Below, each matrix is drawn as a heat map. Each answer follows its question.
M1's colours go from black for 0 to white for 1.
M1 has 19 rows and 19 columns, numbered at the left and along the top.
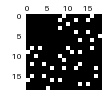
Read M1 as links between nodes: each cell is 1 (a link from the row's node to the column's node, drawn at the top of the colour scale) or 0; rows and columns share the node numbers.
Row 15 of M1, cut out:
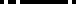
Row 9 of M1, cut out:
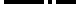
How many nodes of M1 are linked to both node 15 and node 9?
0
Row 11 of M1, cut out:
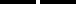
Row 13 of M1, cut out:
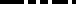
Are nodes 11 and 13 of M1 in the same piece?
yes
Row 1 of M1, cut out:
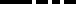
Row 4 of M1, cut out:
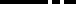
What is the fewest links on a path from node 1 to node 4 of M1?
2
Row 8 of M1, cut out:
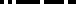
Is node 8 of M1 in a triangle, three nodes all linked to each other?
no
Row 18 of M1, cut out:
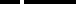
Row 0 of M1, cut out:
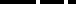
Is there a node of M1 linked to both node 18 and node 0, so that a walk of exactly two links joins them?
no
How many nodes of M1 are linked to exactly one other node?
5
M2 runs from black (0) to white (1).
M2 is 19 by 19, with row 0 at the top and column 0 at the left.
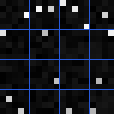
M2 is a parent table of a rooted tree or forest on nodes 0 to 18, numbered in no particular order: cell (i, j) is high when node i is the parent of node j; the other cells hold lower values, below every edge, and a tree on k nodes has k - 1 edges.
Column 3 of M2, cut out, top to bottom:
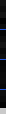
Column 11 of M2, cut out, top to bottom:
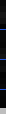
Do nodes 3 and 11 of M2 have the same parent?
yes
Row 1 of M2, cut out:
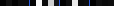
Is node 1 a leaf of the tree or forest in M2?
no
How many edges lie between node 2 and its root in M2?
0
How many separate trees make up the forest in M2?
3
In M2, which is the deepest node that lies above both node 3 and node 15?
18
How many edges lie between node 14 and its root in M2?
2
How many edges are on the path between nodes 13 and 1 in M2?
2
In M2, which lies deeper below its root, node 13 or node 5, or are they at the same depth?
the same depth
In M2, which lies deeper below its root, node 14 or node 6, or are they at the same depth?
node 6
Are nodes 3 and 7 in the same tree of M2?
yes
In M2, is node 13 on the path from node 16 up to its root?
yes
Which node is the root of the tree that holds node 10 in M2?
5
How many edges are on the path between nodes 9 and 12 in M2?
4
